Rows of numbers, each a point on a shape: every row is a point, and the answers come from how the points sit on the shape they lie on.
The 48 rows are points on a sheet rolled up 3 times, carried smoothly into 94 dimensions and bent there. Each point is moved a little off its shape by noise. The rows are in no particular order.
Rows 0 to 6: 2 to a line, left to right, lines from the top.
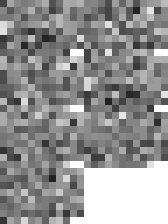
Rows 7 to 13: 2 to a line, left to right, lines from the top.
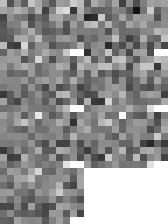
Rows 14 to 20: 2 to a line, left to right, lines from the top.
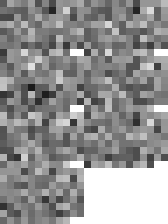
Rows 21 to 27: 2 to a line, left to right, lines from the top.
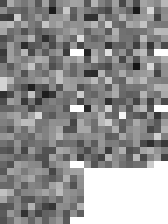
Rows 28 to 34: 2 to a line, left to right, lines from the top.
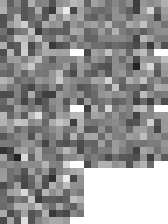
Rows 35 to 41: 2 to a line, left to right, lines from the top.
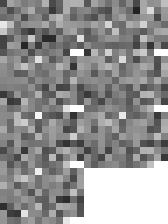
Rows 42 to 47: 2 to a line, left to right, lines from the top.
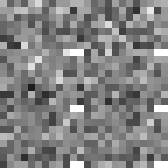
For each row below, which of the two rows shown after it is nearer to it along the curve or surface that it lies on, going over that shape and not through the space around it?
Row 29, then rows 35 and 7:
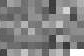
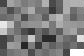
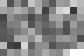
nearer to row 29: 35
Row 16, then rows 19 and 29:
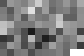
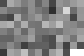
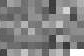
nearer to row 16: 19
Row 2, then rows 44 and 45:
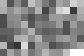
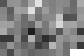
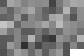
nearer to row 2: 44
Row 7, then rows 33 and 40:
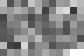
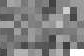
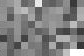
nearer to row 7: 40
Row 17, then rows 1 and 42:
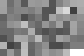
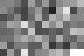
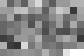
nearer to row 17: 1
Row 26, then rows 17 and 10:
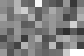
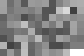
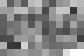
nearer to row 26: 10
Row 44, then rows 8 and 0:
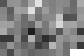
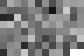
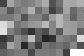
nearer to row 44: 0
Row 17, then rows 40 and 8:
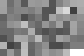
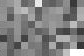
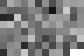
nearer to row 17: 40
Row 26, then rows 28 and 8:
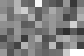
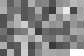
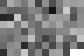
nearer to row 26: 28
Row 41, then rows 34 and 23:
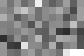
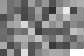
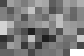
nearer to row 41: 34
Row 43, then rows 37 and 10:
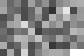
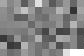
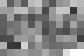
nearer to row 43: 10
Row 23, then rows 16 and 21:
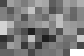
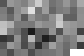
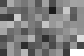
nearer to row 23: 16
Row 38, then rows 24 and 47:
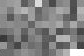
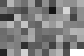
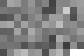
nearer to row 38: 47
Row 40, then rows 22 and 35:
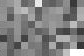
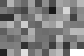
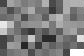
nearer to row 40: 35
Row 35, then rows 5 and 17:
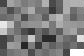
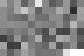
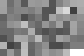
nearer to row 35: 5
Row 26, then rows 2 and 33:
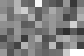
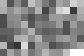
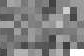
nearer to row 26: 2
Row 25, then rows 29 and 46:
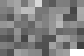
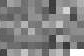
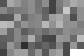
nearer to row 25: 46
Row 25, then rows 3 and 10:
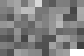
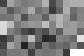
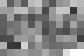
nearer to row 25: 3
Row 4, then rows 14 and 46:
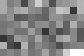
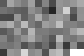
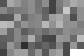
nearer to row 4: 14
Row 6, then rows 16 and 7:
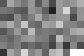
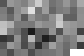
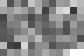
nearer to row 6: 16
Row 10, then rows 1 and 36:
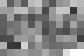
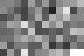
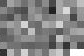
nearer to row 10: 1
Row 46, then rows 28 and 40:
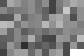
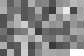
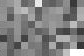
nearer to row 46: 40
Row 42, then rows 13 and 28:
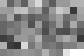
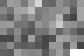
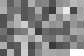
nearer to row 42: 28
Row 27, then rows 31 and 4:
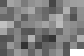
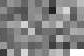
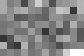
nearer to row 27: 31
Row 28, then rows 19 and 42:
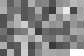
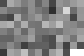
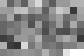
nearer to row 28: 42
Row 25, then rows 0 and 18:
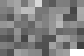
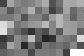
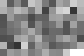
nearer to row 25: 0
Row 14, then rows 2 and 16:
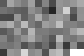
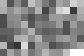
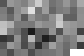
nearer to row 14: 16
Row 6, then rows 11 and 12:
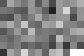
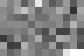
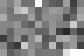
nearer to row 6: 11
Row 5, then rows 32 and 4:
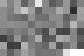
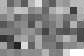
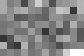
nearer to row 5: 4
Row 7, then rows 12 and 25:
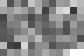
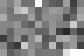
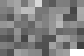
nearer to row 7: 12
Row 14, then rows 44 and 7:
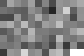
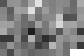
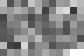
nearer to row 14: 44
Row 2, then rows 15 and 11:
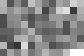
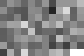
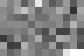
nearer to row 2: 11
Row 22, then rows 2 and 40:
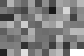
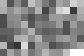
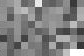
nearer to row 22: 2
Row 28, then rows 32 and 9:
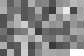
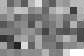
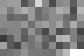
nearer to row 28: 32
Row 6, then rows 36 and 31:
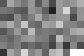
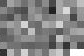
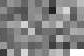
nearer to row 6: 36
